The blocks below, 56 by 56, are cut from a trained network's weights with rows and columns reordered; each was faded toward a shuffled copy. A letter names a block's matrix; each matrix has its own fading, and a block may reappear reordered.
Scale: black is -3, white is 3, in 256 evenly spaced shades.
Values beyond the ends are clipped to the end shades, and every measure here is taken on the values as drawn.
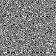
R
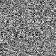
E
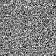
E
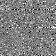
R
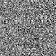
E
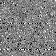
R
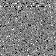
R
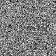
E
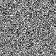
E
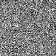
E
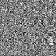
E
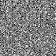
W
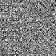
E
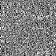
W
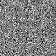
W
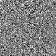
E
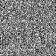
E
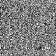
E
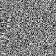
E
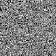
W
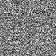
E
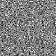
W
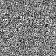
E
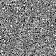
R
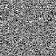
W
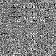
W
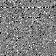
R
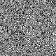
W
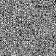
W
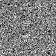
R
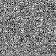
E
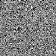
W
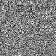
E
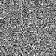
E
